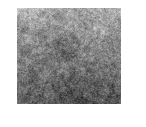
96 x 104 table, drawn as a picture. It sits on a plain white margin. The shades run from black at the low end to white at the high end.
Slope: up to the top. Grain: blotchy. Stripes: none. Average level on the scale: 50%. Odd rows or columns: none.
